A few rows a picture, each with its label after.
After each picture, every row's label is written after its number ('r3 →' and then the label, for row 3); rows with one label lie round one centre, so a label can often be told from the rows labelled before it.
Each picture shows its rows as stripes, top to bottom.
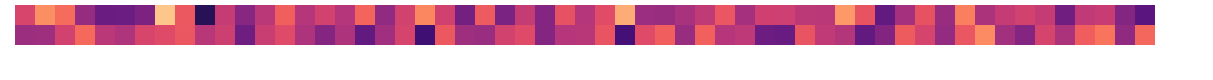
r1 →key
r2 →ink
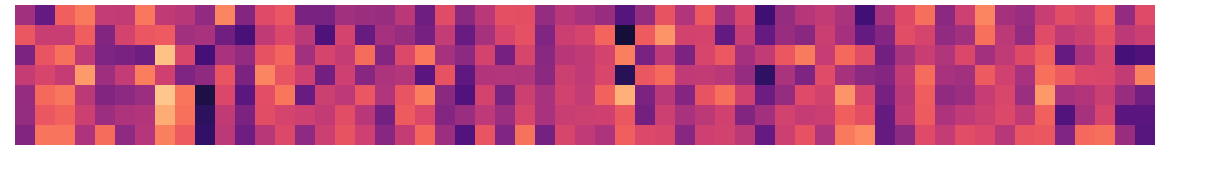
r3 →ink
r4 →ink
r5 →key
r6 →ink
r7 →key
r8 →key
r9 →key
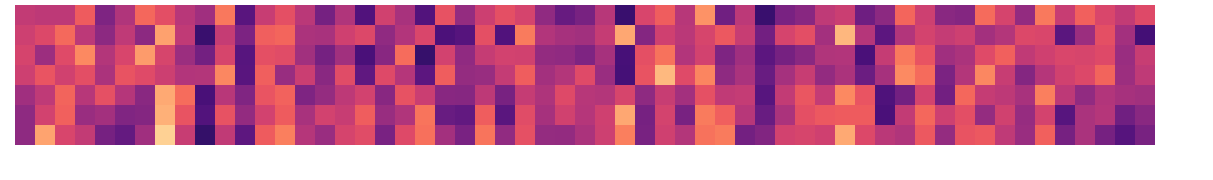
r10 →ink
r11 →key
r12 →ink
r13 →ink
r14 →key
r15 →key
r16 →key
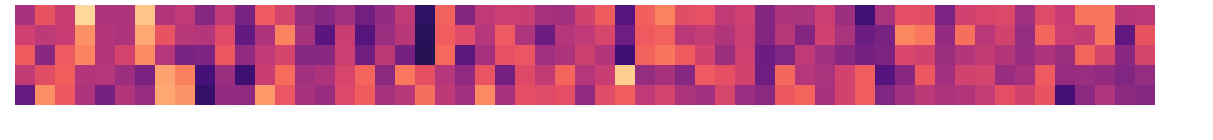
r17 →ink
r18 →ink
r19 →ink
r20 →key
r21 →key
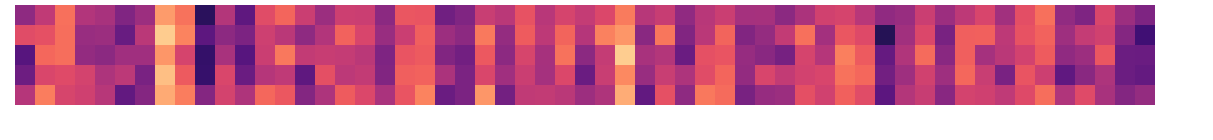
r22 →key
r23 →key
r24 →key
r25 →key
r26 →key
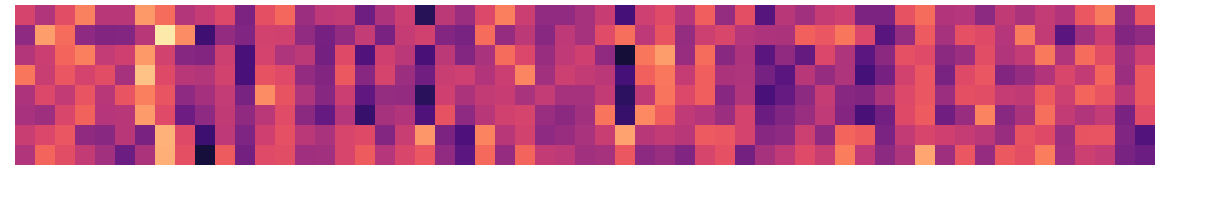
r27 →ink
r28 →key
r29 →ink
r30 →ink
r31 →ink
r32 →ink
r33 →key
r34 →key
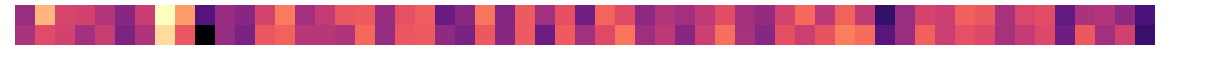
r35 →key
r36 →key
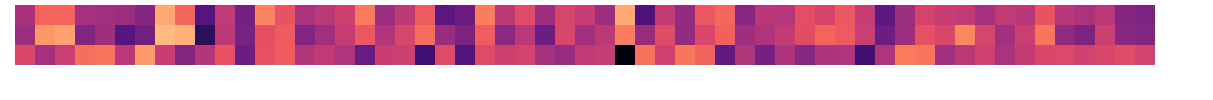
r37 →key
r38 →key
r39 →ink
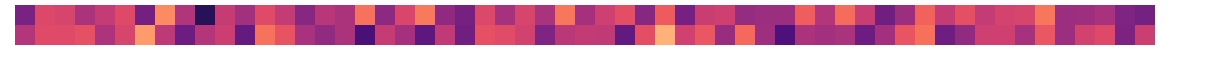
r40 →key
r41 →ink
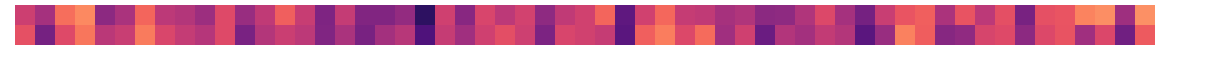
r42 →ink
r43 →ink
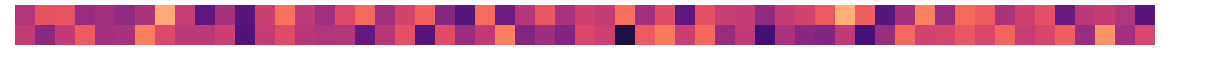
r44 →key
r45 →ink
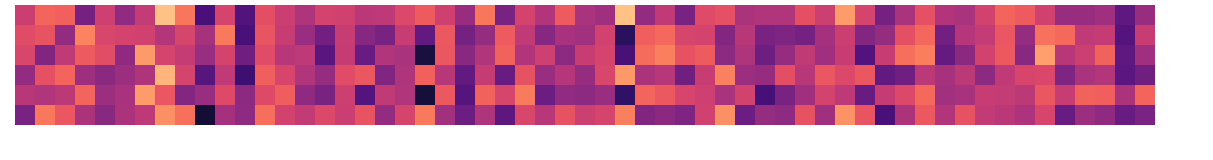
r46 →key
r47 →ink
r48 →ink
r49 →key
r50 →ink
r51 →key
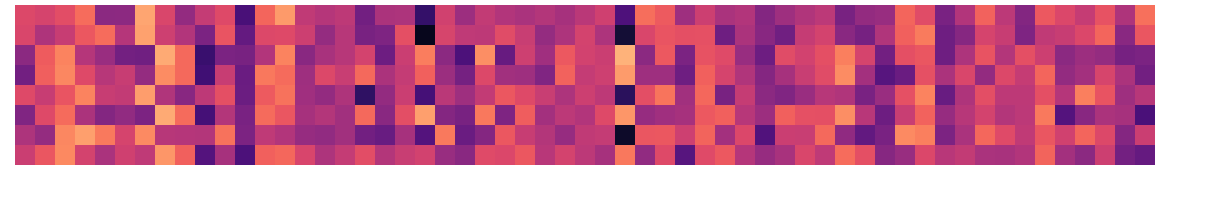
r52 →ink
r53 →ink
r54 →key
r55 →key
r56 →ink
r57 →key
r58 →ink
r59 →key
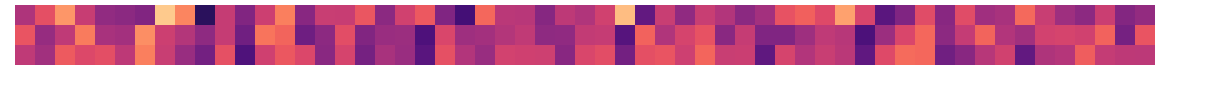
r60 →key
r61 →ink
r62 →ink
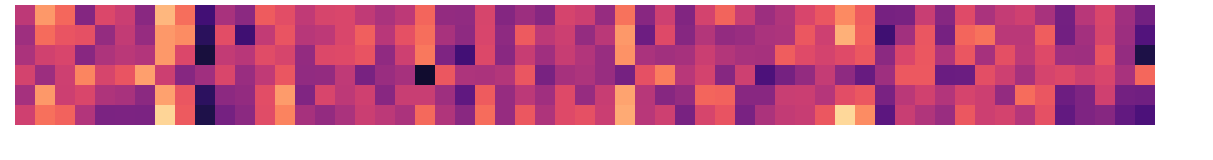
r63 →key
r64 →key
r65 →key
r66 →ink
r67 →key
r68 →key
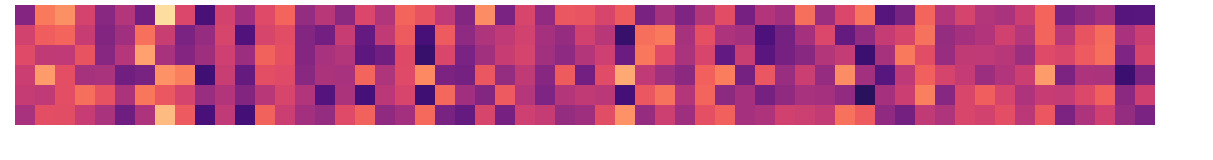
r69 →key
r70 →ink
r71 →ink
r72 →key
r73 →ink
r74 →key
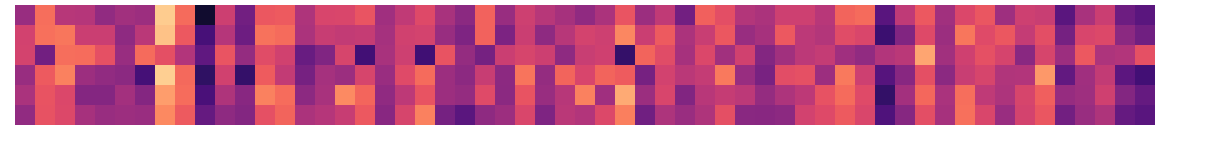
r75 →key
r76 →key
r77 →ink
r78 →key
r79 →key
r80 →key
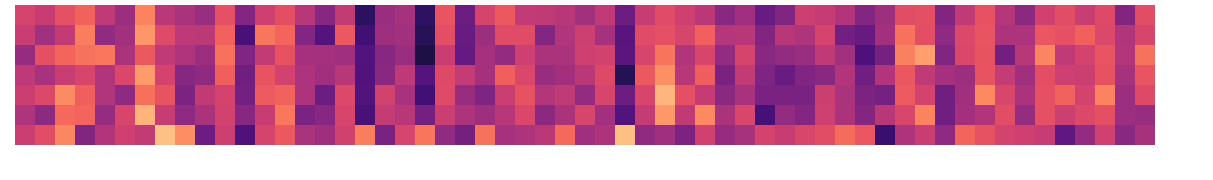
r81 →ink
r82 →ink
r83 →ink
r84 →ink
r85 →ink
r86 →ink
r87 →key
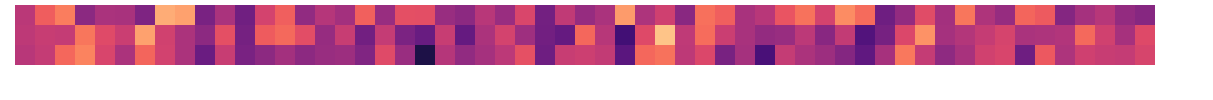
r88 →key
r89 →ink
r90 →ink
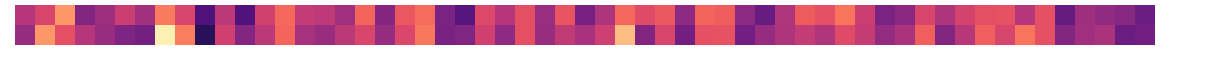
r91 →key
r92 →key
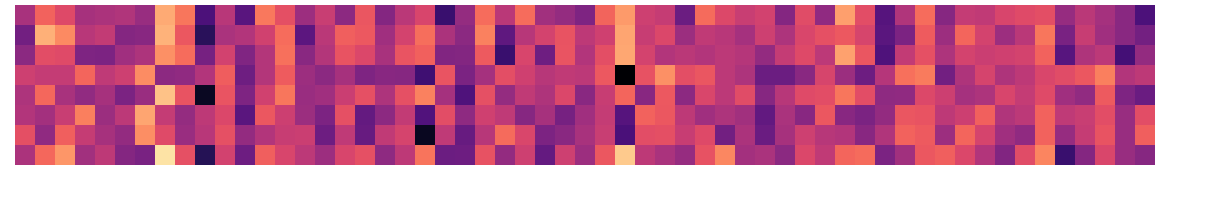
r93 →key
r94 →key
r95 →key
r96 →ink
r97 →key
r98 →ink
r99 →ink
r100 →key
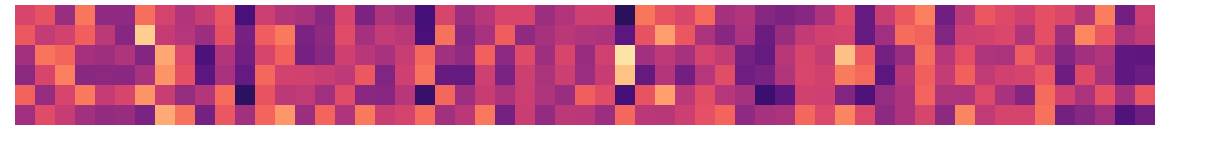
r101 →ink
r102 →ink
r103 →key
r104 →key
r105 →ink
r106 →key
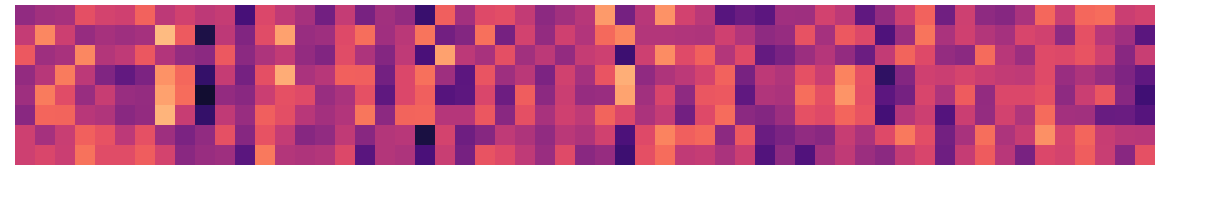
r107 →ink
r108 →key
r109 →ink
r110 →key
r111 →key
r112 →key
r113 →ink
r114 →ink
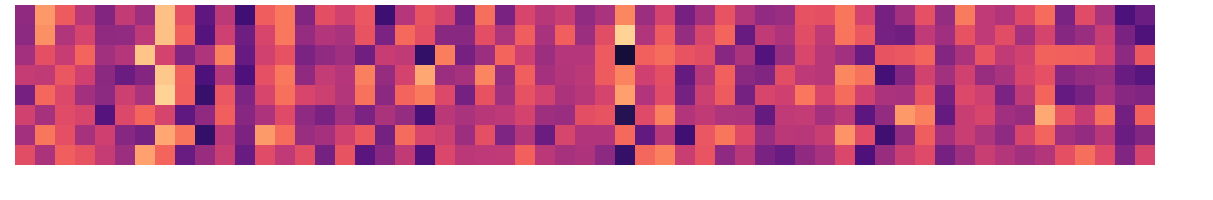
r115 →key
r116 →key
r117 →ink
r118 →key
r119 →key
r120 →ink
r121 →key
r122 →ink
